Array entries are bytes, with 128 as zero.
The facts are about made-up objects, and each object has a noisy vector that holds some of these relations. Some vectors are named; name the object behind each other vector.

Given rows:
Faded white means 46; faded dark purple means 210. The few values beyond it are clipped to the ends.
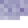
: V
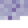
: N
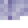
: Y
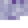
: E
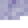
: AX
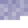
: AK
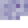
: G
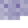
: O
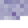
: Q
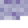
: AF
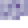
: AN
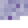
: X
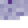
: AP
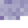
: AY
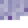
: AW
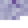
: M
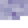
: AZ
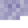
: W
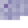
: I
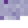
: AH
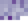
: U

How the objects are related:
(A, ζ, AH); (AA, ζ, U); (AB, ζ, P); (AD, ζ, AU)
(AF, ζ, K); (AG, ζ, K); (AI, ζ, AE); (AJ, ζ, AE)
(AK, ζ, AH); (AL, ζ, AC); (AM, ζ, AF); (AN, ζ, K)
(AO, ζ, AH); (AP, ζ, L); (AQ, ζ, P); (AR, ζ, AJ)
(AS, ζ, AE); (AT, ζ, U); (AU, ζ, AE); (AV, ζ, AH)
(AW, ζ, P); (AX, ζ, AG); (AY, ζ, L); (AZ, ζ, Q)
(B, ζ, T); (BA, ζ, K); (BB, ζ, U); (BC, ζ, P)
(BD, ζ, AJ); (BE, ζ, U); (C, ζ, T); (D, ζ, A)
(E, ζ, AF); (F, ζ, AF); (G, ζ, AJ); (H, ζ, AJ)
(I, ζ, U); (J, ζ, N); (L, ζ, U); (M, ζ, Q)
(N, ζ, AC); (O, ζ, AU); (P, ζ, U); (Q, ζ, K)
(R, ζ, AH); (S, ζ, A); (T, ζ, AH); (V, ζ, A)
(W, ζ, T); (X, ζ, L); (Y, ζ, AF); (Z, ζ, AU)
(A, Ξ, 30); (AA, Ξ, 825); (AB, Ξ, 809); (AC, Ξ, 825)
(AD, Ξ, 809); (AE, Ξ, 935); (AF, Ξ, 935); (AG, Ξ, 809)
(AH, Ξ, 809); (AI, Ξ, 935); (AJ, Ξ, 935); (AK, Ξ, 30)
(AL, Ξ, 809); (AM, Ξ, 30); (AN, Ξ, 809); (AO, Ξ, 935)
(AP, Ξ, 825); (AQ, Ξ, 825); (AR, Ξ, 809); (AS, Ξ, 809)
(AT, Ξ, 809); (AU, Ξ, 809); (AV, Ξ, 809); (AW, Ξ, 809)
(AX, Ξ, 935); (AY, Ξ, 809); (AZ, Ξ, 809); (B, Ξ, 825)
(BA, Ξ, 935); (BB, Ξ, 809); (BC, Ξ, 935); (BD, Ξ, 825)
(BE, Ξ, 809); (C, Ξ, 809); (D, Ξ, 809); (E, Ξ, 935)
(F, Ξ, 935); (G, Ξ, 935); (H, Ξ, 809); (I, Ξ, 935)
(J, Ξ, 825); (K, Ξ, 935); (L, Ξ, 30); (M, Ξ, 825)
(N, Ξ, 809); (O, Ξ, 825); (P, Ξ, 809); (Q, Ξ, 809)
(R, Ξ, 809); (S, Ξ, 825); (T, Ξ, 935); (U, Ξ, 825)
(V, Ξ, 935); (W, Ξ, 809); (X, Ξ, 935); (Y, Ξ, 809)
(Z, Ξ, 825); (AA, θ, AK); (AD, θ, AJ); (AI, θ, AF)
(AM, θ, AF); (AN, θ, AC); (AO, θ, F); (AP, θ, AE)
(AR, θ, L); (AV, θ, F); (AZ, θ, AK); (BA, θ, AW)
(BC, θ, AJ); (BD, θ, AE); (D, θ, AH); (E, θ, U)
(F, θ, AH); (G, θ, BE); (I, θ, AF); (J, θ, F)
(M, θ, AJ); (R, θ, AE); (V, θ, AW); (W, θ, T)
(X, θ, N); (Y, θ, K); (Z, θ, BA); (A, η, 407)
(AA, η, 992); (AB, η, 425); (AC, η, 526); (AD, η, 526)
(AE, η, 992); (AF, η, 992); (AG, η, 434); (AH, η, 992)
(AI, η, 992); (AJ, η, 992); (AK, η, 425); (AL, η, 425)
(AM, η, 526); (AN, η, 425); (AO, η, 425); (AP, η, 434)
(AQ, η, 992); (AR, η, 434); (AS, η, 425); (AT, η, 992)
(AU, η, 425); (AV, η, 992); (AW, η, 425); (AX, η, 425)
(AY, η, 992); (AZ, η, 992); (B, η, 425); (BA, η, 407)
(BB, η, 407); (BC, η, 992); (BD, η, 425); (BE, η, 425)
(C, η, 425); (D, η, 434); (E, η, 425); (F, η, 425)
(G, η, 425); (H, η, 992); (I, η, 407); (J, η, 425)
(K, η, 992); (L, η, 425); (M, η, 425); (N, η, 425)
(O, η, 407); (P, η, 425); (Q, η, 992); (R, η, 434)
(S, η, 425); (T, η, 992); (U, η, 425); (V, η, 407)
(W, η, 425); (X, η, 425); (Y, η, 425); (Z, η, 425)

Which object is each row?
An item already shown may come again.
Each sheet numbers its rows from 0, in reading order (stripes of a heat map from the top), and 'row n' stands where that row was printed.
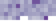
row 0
AN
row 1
AE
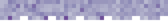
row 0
X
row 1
AI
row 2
AW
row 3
H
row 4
BA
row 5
O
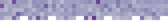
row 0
AR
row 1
BE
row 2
BB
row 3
L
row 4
A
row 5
AV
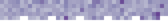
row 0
BA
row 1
AG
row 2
AW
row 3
BD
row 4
R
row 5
BC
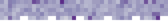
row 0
Y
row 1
K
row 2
T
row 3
AM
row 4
BD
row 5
AJ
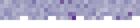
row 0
AO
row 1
AC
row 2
AJ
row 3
D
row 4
AD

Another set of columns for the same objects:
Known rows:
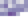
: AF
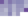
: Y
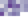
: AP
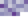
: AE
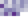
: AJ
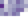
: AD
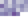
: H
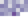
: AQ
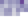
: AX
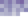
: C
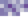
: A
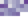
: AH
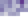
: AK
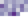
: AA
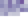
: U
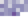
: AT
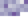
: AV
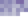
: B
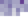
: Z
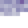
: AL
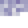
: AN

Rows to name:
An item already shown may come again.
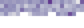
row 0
BE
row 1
BD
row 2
AV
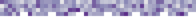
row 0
BA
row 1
D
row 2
AM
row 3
AG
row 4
AZ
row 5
AD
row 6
AZ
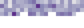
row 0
BC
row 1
O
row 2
AI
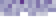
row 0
BD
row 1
U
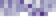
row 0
E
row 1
AJ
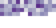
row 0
AC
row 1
AR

